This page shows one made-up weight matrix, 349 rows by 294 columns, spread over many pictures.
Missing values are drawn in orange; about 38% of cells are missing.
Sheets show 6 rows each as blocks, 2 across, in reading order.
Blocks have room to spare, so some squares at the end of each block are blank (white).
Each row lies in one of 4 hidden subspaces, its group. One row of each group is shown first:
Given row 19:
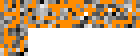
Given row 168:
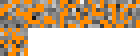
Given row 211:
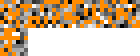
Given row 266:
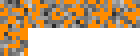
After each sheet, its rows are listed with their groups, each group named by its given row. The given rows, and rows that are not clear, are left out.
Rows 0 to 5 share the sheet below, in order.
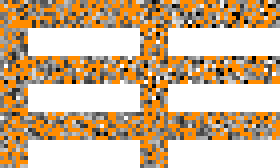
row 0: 266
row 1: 211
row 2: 211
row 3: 211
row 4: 168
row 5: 19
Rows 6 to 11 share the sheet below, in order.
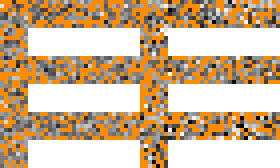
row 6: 168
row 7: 211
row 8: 266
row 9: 266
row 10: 211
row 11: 168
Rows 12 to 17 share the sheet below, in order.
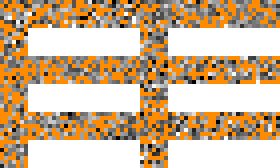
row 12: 211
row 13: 19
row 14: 19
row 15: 266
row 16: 266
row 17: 19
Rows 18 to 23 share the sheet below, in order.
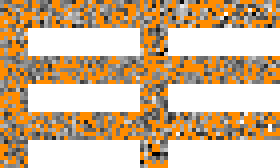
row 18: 19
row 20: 266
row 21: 266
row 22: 266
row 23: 19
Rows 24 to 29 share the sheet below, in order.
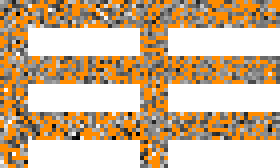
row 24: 168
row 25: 19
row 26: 168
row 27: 266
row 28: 266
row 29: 19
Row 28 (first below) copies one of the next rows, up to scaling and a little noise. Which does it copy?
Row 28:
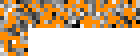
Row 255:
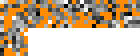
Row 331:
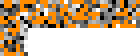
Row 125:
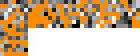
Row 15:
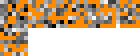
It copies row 125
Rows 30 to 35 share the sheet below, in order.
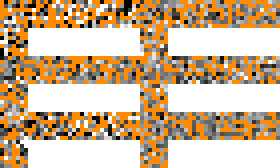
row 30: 19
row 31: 19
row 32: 19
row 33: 211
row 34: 211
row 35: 266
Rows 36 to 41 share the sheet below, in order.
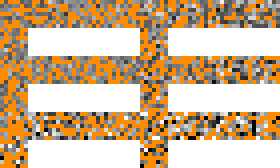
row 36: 266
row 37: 168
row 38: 266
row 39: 211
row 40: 19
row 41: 266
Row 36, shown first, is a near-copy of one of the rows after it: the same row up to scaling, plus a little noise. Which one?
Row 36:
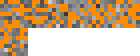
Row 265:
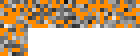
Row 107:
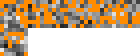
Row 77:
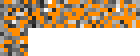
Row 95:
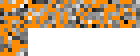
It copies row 77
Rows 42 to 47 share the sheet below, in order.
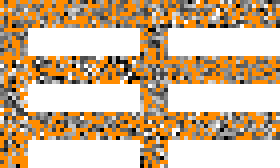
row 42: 266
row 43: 19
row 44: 266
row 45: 19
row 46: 266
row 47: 19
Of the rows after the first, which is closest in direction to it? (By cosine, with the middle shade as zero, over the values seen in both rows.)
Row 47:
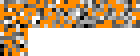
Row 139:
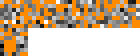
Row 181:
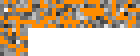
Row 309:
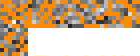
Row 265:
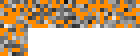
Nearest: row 139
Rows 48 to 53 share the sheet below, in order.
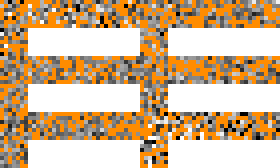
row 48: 266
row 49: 266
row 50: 266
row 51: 168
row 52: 266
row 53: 266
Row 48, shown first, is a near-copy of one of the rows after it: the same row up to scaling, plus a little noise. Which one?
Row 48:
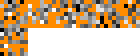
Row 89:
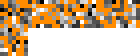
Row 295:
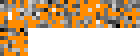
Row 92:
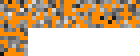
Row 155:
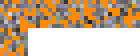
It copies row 92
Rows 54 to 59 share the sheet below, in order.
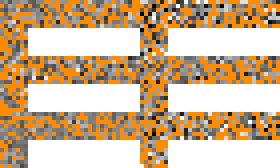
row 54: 19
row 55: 266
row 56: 19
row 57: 19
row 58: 168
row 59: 19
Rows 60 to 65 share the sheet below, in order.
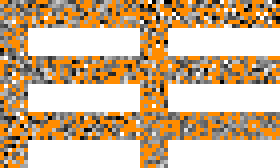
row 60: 19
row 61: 266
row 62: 266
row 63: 266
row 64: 266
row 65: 19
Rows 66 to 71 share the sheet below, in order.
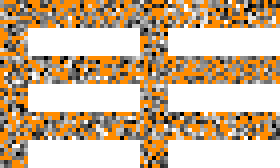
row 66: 266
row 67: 211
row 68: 168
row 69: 266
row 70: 211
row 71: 168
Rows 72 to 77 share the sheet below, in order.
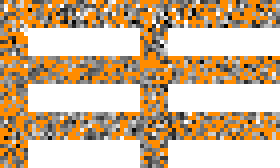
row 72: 211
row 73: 19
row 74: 266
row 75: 211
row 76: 211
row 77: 266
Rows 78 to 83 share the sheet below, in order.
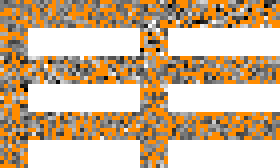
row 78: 19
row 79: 19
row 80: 211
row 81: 211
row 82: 19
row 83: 168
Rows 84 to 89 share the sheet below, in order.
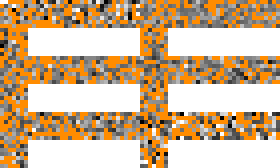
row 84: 19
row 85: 19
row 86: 168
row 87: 211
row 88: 168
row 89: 266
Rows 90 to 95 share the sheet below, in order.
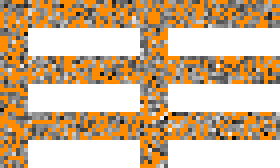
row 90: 211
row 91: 19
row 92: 266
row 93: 19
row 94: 211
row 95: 266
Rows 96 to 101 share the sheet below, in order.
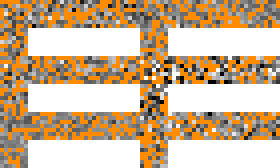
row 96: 168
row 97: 266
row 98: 211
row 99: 19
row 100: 266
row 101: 266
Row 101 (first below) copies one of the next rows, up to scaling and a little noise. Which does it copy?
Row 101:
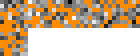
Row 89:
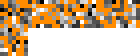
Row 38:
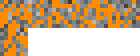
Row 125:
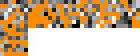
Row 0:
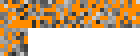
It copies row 38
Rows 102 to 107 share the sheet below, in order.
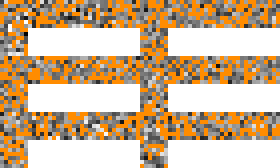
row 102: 19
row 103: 211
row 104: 266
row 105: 19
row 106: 211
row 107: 266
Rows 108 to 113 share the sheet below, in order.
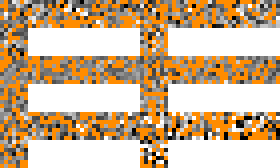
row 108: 168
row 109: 168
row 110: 168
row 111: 19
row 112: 211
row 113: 168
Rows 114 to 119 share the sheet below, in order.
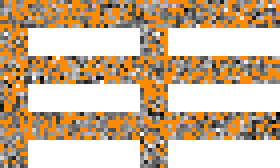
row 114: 168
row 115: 211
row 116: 19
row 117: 168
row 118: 168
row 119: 266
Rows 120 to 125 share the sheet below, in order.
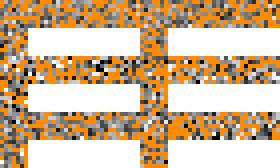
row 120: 19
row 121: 211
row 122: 168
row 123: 211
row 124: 266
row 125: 266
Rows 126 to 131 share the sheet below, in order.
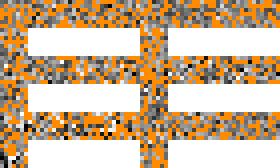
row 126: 168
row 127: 266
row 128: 211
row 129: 168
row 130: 168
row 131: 19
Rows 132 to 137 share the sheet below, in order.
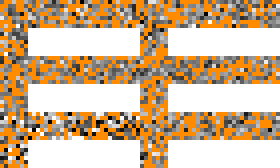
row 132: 168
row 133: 266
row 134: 19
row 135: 168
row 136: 168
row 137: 19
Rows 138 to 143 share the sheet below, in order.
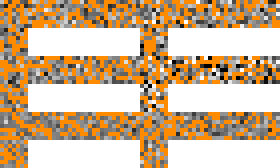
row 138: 211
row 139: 19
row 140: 19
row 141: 168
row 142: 211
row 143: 19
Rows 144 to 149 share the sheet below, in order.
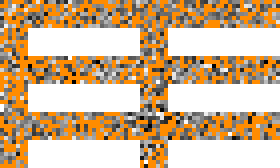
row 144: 266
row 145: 168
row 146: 266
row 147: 168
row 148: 211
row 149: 266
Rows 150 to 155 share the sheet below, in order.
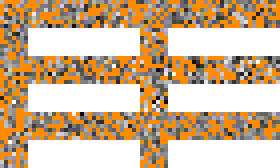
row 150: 211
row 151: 211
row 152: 168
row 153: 168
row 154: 19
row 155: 266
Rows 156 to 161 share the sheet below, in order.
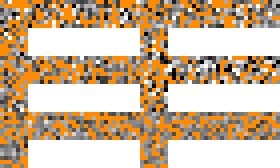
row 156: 266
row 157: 168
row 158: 168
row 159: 211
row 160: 211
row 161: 211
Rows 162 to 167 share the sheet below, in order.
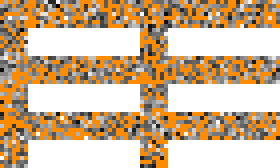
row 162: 266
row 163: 19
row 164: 19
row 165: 19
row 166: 19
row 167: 19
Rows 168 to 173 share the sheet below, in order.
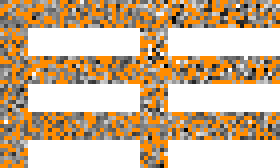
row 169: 168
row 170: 168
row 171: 266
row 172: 211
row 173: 19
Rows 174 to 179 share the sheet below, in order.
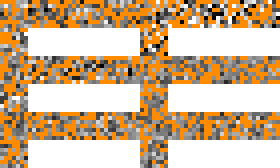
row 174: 211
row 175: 266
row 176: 19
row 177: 19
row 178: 168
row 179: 168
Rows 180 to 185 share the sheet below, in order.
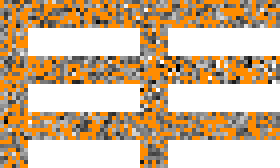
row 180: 168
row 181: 211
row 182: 168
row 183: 266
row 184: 211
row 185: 19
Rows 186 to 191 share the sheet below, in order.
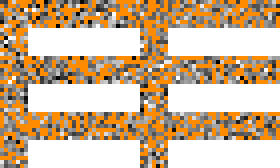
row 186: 266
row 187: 19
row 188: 19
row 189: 266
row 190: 19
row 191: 168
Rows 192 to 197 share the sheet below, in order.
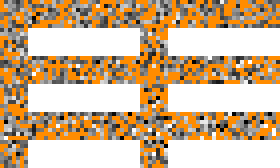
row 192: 168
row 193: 19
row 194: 168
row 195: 168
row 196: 211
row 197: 211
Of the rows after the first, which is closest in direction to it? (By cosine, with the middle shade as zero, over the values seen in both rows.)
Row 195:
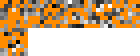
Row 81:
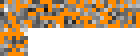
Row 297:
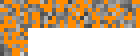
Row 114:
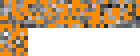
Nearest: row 81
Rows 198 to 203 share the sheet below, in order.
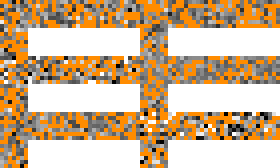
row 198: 266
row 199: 266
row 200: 266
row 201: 168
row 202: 19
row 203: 266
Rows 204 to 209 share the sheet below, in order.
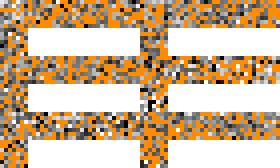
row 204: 19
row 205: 168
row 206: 168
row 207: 168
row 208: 266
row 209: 266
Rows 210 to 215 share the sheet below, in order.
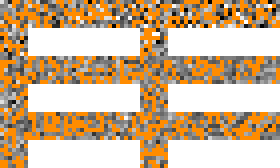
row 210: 266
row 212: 168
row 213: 168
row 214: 266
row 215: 19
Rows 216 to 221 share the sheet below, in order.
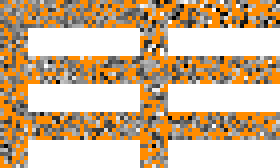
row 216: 168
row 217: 168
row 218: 211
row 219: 211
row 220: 168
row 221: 266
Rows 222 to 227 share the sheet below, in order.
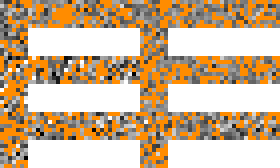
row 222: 266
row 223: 211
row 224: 266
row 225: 266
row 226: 168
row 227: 211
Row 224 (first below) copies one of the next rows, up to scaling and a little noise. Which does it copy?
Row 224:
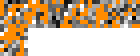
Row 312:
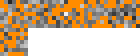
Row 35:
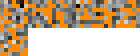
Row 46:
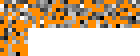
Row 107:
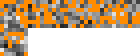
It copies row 312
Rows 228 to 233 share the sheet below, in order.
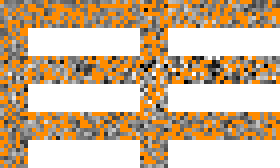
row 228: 266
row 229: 211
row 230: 211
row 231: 266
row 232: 211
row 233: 19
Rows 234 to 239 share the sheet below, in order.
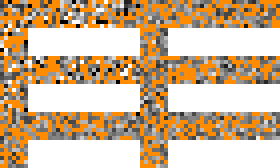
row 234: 19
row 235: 211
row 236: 266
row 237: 266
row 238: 266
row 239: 266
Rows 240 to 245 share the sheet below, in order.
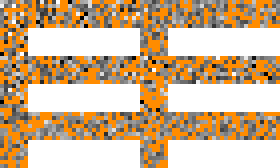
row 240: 19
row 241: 211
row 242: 19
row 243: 266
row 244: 211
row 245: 211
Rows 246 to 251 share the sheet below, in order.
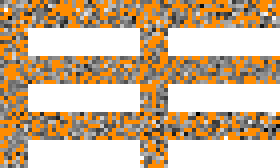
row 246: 211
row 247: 211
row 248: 266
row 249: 19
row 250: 168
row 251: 19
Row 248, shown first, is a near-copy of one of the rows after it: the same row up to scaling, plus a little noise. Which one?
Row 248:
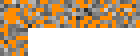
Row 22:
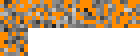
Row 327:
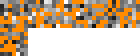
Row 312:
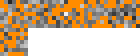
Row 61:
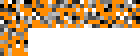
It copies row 22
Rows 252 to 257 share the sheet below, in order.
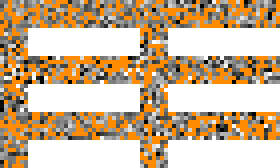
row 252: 168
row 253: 19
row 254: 19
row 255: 266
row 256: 19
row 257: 211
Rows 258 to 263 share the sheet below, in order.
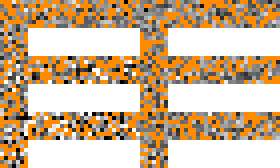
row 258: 266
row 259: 211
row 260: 211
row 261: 19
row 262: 211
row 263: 168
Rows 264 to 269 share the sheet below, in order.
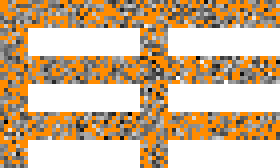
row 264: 211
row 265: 266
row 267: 19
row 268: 211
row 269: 168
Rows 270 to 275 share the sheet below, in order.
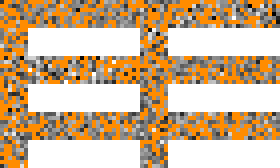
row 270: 19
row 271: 168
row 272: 266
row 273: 266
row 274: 19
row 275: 266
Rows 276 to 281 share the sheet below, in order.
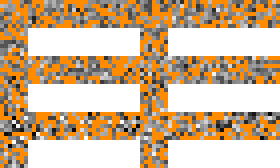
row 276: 168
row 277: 168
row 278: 19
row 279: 266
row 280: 19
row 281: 211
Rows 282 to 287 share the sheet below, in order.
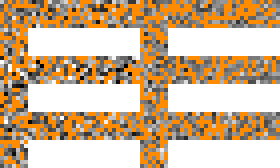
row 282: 266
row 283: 168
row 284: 266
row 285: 266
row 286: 211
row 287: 266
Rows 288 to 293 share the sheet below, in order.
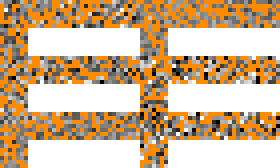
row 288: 211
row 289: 211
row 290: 19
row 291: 266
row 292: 168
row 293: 19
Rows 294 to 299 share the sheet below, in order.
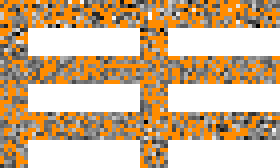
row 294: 211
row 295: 266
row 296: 168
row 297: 19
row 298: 19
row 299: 211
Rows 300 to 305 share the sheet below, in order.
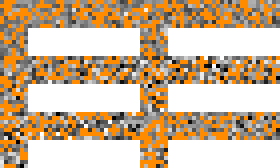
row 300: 266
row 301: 211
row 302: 211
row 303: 168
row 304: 19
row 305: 168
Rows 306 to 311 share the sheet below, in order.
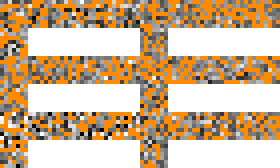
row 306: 168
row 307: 266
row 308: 211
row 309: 19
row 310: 266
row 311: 168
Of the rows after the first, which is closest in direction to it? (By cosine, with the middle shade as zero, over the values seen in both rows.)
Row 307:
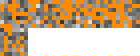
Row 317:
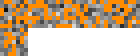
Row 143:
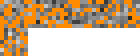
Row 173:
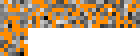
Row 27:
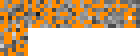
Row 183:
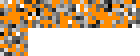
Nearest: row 27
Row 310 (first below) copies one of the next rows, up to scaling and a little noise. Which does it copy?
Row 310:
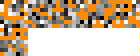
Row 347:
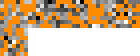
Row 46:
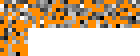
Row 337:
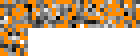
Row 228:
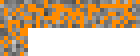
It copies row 46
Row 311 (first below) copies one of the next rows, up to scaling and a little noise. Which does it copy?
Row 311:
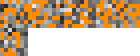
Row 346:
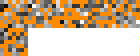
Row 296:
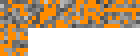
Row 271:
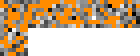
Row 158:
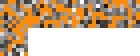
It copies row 346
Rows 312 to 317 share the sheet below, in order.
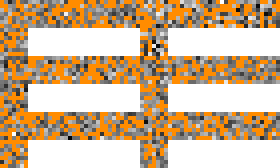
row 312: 266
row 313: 168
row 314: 211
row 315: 19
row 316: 19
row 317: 211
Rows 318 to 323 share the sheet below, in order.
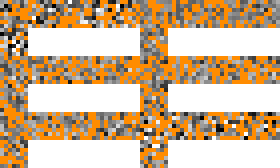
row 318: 168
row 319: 266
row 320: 19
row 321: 211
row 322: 211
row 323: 211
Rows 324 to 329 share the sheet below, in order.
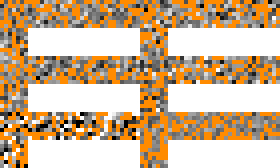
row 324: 19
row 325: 211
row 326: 19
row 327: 266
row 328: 266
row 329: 266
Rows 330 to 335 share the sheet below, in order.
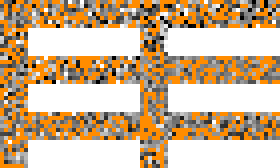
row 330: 211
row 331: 266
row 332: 266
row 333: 266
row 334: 19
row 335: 168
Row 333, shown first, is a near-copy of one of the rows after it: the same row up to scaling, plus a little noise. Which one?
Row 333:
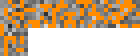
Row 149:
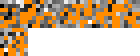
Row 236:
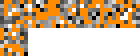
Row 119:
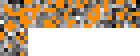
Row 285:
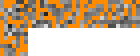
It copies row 285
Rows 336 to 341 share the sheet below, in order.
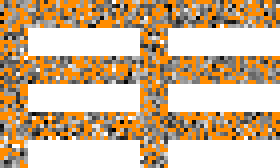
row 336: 266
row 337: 266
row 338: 266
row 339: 168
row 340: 211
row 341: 266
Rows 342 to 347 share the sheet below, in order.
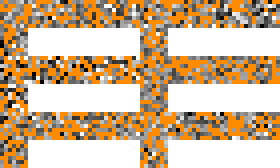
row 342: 168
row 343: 211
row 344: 266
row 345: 211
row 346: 168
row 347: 266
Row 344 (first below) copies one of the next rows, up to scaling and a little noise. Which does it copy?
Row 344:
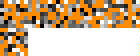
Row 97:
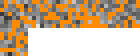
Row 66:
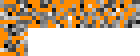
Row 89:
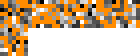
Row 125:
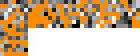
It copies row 97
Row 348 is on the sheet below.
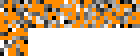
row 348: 168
